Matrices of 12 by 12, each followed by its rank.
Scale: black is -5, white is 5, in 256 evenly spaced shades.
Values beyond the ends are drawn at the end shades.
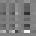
one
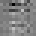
two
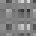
one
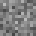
full rank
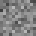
full rank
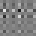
one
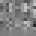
two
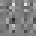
two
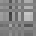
one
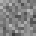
full rank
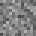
full rank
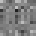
two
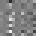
two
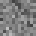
full rank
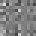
two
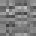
two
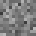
full rank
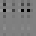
one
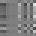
one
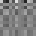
one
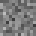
full rank
